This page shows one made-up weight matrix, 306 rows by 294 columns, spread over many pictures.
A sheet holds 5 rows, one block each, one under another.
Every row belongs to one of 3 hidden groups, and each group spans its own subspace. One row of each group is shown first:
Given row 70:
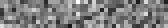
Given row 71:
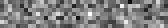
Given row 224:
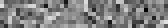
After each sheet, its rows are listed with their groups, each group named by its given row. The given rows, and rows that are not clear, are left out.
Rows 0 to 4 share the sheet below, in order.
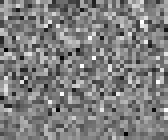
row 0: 70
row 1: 70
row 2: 70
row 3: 70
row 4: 71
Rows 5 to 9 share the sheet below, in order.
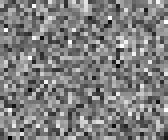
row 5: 224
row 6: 70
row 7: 71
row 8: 70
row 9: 70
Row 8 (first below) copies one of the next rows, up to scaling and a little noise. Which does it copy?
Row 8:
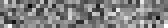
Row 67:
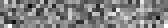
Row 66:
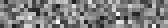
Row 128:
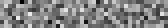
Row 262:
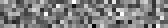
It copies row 67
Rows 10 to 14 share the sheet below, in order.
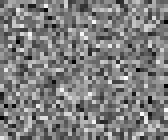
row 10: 224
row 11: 224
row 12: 71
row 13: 70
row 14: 224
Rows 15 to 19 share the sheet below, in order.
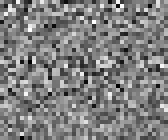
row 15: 71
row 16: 71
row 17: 224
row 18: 71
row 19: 224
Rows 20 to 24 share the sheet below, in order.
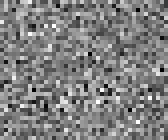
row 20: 71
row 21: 224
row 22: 70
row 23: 224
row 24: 71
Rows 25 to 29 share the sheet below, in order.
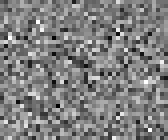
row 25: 70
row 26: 71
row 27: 224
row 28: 70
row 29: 71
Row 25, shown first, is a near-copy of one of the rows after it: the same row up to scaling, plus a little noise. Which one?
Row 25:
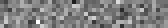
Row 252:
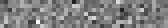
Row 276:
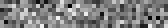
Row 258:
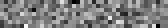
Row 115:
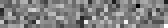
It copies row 252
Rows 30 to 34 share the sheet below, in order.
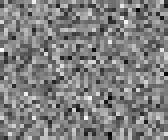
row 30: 71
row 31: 71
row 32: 71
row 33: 70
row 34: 224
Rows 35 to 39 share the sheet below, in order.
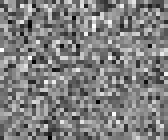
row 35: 224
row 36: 71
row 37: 71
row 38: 224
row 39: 70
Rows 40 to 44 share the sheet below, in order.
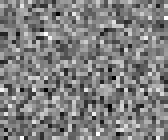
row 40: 71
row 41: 224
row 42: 71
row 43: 224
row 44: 70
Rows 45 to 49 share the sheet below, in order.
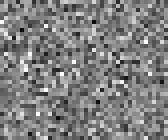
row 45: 71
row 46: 70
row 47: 71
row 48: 224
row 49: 70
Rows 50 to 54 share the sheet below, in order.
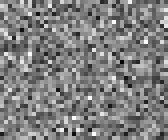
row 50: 71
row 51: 70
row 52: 71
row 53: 71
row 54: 71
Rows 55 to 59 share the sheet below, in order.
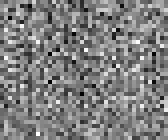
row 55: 224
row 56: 70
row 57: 70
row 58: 70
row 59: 70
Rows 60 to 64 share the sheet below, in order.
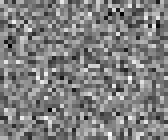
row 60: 70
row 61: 71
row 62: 70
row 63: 70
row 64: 224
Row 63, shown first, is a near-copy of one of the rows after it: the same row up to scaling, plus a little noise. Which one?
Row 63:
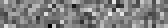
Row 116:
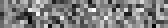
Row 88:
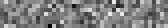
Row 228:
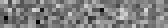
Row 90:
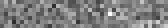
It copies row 88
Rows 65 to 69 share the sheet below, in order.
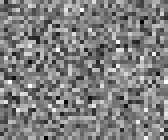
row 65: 70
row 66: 70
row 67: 70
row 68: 71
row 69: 71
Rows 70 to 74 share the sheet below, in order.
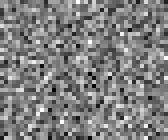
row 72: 224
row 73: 70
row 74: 70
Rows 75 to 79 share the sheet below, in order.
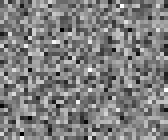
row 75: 71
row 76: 71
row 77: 71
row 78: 71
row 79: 224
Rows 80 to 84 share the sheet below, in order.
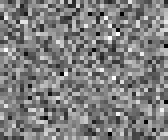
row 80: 71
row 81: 71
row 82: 71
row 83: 71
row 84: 224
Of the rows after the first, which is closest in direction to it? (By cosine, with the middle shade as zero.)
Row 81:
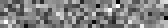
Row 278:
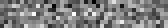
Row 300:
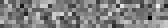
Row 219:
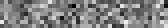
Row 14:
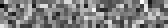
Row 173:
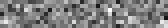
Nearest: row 173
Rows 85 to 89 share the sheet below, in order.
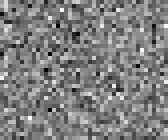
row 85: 70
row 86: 70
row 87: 71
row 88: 70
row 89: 224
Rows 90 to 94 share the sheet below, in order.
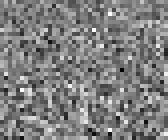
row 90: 70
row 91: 70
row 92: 71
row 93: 224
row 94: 224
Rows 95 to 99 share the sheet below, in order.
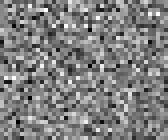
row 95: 224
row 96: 70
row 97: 70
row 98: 71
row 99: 224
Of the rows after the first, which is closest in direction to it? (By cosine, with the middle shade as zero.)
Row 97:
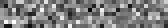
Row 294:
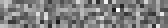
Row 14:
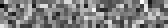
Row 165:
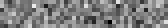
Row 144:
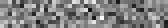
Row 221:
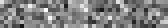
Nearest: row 144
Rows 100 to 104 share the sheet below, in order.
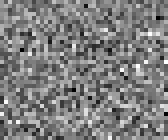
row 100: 70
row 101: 224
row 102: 71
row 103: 71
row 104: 70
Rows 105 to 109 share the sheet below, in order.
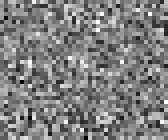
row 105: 71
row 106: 71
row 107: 224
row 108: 71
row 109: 224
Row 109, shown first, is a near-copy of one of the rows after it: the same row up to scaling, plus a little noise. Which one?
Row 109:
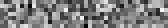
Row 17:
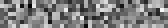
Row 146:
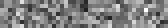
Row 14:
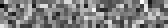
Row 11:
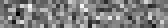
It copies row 17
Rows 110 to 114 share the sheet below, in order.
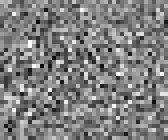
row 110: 70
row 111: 70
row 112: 70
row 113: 71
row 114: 71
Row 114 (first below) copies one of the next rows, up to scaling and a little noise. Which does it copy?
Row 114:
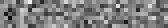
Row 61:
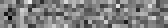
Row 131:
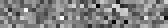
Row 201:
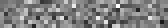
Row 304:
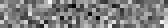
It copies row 61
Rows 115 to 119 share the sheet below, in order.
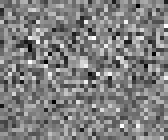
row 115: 70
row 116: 70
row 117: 224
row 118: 71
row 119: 71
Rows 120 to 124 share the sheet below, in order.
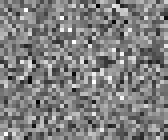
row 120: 71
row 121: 71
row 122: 224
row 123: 70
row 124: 70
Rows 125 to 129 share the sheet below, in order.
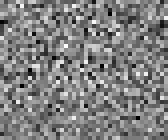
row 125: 71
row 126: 224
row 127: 70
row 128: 70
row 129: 71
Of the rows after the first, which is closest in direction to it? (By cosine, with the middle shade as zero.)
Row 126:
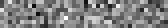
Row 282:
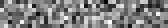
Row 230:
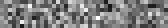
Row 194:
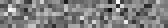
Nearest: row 282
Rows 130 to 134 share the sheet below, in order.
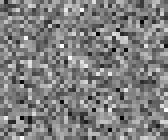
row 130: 70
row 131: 71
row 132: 224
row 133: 71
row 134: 224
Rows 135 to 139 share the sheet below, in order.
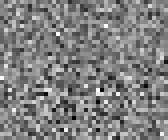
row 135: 224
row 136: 70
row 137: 71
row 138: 224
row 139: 71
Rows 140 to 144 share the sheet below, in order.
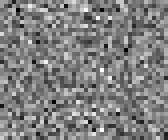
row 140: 224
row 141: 71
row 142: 224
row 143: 71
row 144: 70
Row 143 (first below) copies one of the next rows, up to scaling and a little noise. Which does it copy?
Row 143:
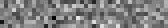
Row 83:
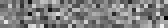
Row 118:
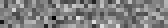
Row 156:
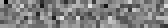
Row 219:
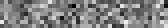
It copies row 118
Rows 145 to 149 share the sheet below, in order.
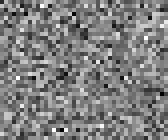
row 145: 71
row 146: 224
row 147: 224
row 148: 224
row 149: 71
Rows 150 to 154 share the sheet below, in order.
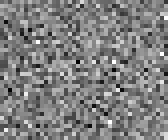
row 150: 71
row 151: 71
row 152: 71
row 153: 71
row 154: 71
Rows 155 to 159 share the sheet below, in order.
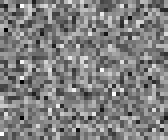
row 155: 224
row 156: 71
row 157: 224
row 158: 70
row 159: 71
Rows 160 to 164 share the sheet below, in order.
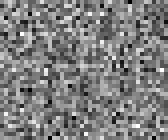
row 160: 71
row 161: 224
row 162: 70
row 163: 224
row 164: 70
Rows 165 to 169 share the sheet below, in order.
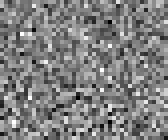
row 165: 224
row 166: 224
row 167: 224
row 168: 71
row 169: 71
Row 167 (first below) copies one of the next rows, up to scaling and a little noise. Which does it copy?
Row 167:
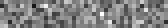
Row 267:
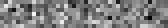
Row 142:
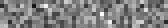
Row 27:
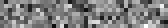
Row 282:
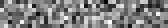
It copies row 142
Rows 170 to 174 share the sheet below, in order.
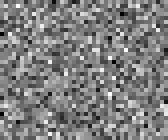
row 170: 70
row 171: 71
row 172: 71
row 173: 71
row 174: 70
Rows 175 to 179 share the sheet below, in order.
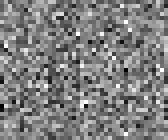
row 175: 71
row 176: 71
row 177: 70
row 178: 70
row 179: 71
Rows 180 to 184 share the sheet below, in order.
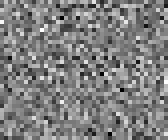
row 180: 71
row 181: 71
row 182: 70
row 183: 71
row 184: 224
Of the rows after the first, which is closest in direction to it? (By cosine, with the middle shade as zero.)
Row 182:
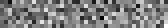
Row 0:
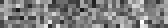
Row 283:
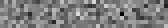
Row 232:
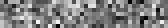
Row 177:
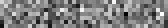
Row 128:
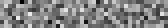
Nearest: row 0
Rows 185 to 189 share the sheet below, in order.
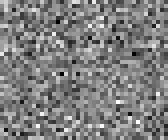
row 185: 70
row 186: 70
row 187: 71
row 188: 70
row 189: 71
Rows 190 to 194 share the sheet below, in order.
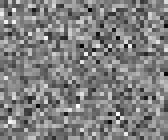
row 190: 70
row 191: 224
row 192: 71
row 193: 70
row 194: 71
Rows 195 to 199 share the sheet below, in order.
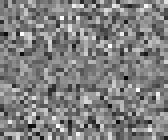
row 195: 71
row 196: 224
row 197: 71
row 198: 70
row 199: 70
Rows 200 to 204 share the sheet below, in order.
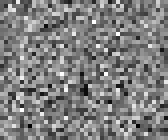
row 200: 71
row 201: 71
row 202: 70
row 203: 224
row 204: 71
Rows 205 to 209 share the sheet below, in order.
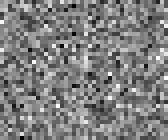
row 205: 71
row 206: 71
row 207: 224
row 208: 70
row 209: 224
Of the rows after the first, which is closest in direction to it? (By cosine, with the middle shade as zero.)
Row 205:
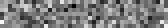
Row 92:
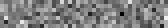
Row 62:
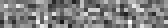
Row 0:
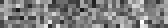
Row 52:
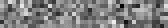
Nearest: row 92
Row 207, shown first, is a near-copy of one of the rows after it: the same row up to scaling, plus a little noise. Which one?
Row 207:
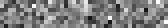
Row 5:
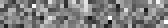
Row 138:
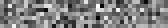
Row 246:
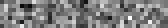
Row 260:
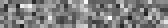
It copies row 5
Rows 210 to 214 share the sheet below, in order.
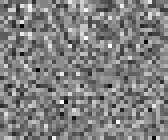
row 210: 224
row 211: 224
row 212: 71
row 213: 71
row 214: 70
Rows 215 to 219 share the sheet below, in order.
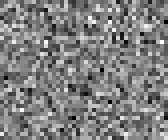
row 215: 224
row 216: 70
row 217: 70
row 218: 224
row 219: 71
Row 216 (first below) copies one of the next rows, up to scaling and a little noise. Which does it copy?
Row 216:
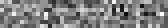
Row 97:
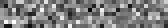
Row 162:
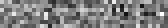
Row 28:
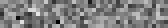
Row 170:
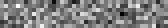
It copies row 162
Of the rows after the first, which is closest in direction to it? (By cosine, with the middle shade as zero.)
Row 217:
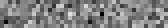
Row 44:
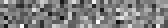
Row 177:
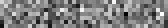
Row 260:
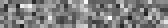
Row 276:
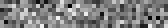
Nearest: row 276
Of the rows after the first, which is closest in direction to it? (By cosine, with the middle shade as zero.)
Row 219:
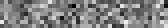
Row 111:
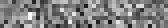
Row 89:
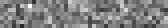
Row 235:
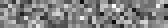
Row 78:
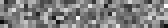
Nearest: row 235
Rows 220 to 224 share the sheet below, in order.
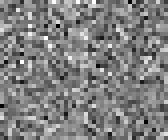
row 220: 70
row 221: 224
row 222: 224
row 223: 71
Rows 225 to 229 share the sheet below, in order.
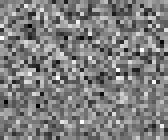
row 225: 70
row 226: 70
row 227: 70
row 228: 70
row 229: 70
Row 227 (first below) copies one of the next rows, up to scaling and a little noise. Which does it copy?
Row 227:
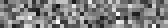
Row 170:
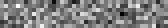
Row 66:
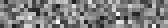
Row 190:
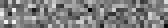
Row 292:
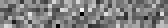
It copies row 66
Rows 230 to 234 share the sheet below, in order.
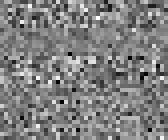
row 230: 224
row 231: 224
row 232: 70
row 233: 71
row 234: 71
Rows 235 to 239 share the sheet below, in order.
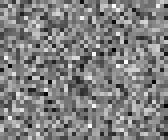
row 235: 71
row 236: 71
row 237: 70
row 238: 224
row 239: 71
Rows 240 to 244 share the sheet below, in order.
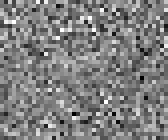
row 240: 70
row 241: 71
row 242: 70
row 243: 70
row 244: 70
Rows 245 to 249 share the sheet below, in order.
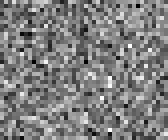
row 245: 70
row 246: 224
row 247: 224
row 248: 71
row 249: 224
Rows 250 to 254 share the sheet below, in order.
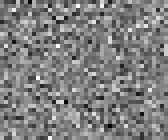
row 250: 71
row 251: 71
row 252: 70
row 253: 71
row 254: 70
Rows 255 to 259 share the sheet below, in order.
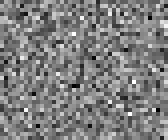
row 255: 71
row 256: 71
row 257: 70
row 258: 70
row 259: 71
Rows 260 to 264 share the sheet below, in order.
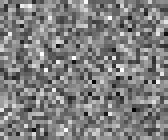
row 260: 224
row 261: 71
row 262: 70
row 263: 70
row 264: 224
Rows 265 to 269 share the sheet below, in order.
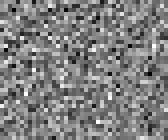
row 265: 71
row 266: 71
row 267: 224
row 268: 71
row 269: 224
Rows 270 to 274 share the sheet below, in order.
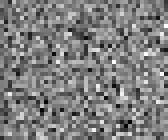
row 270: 70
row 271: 224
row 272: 71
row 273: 70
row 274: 70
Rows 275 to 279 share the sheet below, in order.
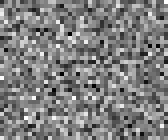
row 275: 70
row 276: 70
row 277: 71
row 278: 70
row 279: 70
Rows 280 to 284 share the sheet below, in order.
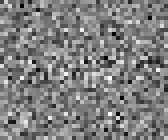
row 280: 71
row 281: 71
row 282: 224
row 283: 71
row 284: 71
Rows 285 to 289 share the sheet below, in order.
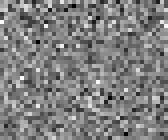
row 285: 71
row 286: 71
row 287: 70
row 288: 70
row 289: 71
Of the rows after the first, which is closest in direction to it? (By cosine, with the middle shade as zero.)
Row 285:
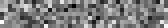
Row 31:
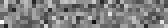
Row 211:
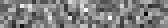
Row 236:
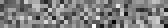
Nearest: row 31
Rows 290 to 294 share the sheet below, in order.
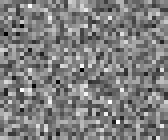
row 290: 224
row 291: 70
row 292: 70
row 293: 224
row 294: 70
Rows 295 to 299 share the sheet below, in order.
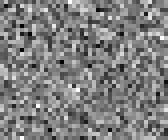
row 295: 224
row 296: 224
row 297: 70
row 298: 70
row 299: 224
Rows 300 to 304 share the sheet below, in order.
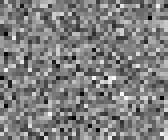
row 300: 71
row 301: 70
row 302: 71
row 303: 70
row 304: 71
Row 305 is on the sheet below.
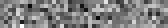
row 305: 224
